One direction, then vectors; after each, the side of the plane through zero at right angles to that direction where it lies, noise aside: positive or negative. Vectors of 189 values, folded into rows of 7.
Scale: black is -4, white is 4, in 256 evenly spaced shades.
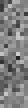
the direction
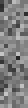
positive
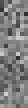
positive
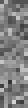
negative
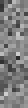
positive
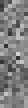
positive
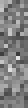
negative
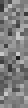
positive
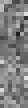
negative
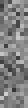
positive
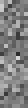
negative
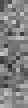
positive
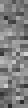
negative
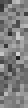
positive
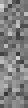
negative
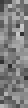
positive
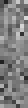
positive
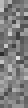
negative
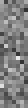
negative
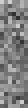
negative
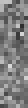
negative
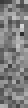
positive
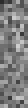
positive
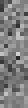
positive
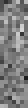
positive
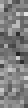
negative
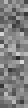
positive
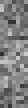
negative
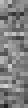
negative
